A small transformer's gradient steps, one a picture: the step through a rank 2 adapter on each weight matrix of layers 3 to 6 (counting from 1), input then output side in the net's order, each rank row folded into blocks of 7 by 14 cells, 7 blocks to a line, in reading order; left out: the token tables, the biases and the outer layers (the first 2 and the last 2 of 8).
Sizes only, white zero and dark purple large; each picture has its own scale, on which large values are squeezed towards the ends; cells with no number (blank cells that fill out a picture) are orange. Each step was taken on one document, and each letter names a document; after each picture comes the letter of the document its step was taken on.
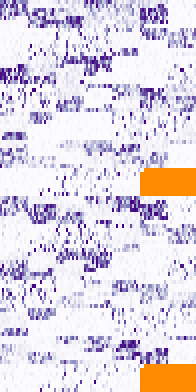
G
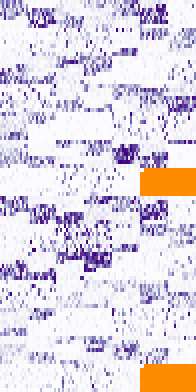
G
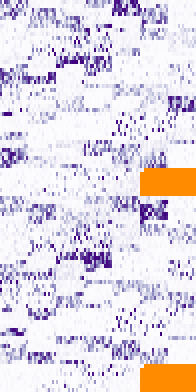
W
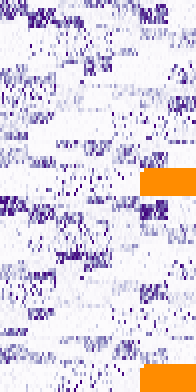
G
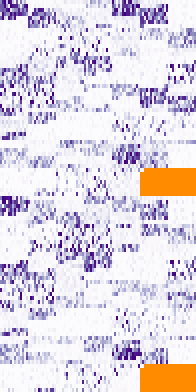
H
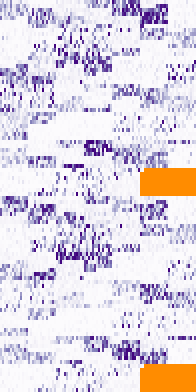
H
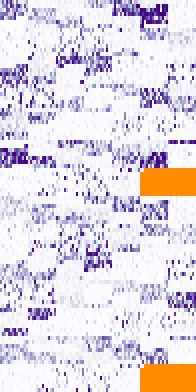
H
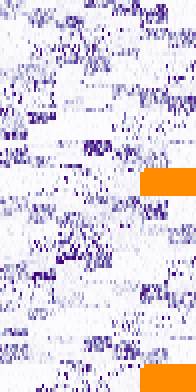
H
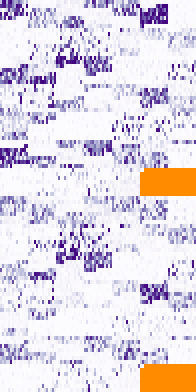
H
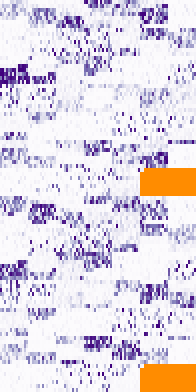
W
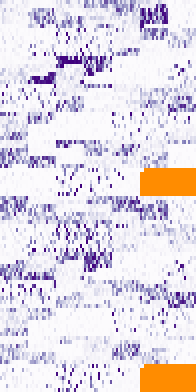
G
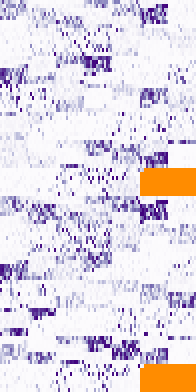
W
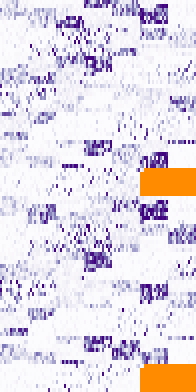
W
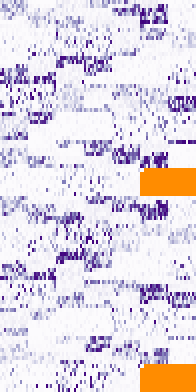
G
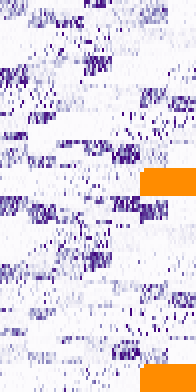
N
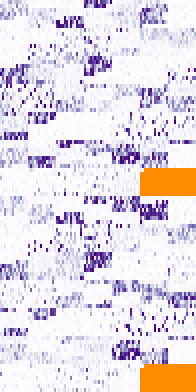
N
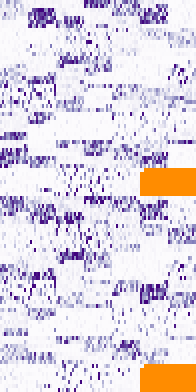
G
